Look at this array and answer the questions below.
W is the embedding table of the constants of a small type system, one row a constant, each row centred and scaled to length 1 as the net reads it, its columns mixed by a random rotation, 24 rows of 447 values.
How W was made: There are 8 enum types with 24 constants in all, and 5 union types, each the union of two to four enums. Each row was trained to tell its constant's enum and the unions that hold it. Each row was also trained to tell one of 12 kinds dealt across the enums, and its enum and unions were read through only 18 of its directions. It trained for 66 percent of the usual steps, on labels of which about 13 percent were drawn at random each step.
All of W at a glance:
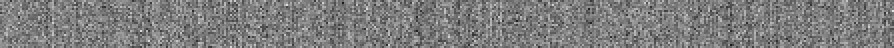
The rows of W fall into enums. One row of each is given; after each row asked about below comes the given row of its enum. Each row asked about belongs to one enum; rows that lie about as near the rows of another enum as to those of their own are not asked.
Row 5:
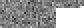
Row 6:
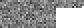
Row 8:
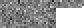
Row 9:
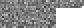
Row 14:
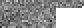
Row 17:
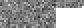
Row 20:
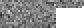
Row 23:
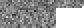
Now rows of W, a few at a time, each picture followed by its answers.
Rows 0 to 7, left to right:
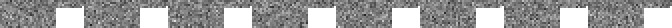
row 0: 23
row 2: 9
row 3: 17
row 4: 6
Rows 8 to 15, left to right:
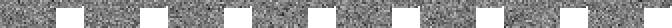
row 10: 9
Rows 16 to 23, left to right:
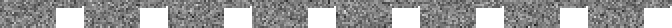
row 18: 20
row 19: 5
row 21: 23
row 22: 9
